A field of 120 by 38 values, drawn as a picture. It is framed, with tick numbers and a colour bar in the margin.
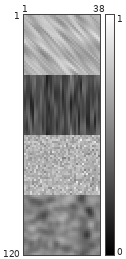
It is made of 4 by 1 panels. Panel 1,1: high, slanting down to the right. Panel 2,1: low, streaked downward. Panel 3,1: high, fine-grained. Panel 4,1: middling, blotchy.
